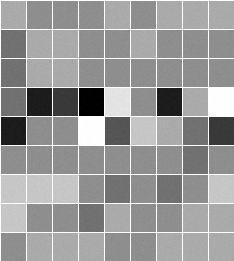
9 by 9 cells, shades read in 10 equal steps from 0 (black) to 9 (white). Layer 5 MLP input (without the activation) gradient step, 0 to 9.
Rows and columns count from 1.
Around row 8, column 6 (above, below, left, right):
5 5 6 5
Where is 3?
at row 5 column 5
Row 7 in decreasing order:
7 7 7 7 5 5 5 4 4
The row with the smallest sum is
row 4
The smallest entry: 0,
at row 4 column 4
